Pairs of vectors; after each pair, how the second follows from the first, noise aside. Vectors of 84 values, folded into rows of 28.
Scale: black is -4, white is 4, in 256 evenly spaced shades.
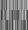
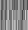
sign-scrambled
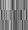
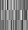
sign-scrambled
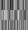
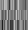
wrapped around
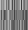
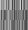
copied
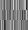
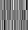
copied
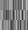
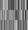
wrapped around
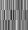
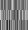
wrapped around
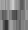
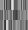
sign-scrambled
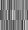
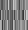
wrapped around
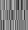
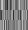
wrapped around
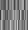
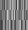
wrapped around
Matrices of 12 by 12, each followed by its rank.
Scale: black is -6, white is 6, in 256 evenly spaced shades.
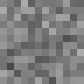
full rank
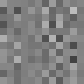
two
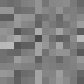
two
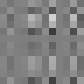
one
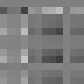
one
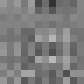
two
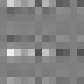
one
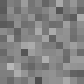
full rank
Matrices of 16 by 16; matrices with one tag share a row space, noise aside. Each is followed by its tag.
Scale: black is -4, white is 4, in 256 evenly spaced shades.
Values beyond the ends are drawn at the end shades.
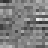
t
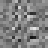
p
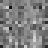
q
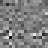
q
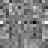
q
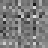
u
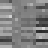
t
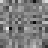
q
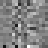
p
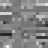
t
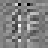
p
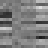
t
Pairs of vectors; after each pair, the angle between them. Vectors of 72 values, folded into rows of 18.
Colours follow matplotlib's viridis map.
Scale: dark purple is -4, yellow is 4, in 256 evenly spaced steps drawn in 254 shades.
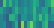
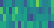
partly aligned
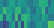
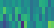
nearly parallel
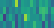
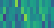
nearly parallel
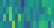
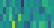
nearly parallel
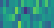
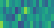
nearly opposite
